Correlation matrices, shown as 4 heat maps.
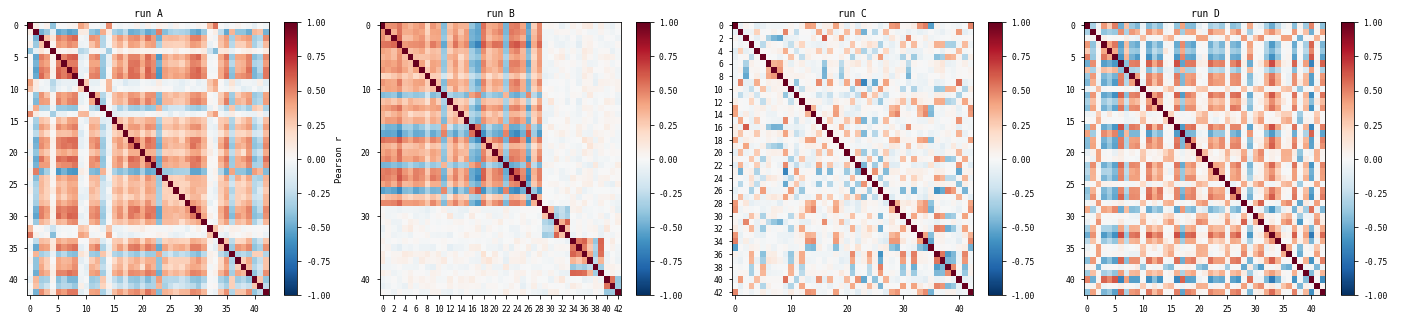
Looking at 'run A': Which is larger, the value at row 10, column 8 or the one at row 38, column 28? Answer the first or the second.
the second
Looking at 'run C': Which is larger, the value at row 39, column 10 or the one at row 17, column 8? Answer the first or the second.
the first
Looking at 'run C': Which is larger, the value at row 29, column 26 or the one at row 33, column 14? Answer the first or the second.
the second
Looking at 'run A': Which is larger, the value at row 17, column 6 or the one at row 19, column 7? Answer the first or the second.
the second
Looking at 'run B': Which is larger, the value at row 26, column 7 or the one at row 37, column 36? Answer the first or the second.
the second
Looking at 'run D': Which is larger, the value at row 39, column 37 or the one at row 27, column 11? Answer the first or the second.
the second
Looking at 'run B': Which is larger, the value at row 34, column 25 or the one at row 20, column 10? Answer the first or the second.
the second
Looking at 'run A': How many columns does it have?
43
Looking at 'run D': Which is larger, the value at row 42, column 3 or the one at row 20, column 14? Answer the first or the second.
the second
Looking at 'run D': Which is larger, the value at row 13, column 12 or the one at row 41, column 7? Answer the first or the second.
the first
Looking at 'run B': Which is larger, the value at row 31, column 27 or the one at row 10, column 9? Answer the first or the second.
the second
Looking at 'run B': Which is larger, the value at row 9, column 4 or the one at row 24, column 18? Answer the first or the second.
the second
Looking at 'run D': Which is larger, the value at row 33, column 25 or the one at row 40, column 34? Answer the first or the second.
the first
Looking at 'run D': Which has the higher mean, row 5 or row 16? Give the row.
16
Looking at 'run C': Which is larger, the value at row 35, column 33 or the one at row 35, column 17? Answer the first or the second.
the second
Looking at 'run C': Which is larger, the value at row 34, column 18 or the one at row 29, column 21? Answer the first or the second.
the first
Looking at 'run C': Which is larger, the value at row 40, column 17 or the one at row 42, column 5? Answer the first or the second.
the first
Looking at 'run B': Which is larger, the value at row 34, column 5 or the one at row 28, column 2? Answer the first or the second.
the second
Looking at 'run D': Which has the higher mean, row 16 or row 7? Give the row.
16
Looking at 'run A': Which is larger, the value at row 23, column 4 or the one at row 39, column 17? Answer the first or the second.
the second
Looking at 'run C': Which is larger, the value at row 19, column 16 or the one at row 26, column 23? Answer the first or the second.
the first
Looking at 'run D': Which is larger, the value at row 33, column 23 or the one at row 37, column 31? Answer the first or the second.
the first
